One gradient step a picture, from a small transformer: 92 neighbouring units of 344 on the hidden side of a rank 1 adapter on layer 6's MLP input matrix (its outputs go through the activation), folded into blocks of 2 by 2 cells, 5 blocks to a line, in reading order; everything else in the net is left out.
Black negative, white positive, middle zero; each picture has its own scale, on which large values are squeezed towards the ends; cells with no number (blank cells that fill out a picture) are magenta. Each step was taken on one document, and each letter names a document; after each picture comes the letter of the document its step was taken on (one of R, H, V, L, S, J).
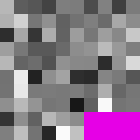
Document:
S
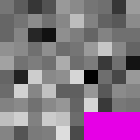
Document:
S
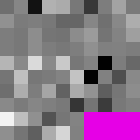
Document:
S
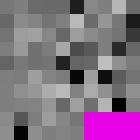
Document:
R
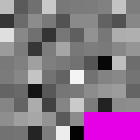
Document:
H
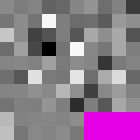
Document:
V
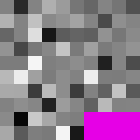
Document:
H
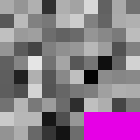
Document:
S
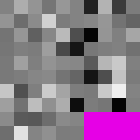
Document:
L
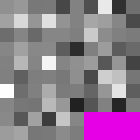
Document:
L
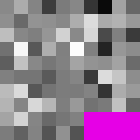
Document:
L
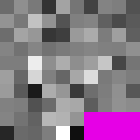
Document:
H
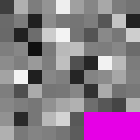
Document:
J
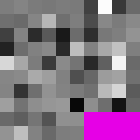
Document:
L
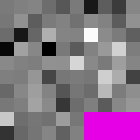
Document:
V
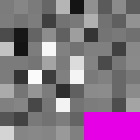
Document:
V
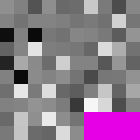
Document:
S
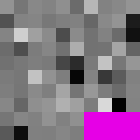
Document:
R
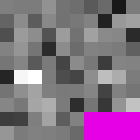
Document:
J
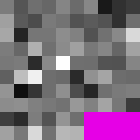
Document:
J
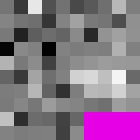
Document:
V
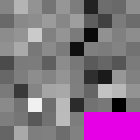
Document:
L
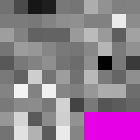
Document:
S
